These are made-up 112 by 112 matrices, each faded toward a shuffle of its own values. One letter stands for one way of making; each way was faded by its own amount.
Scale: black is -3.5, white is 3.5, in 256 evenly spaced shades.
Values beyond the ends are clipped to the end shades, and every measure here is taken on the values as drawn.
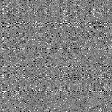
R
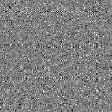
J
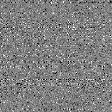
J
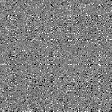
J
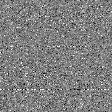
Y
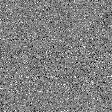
Y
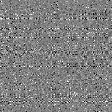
R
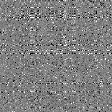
R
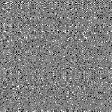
J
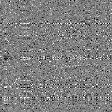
R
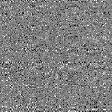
J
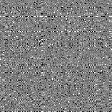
R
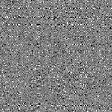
J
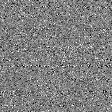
Y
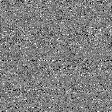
Y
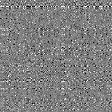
R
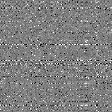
R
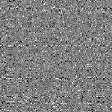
J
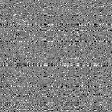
R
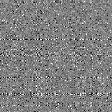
R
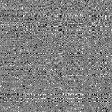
R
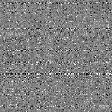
R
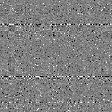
R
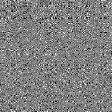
J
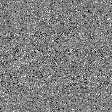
Y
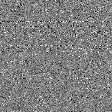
Y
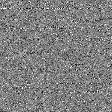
Y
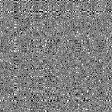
R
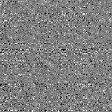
R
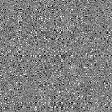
J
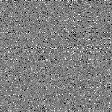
J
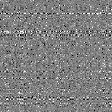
R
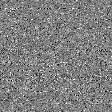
Y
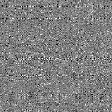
J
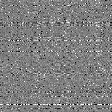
R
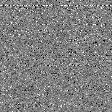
Y
